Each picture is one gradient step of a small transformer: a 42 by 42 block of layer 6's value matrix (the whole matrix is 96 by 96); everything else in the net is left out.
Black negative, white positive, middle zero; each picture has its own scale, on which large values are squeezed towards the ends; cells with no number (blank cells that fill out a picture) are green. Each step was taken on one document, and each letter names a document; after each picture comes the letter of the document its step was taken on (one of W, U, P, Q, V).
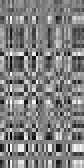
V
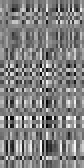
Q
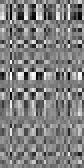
V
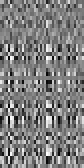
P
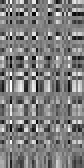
V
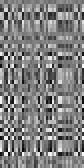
P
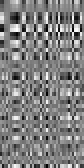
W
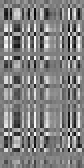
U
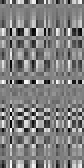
V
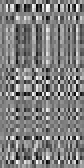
Q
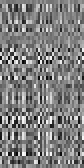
P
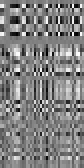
W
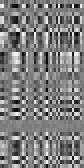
W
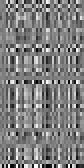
Q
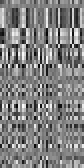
P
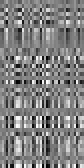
Q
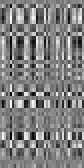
V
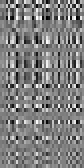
Q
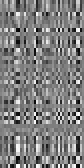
U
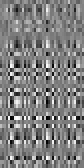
Q
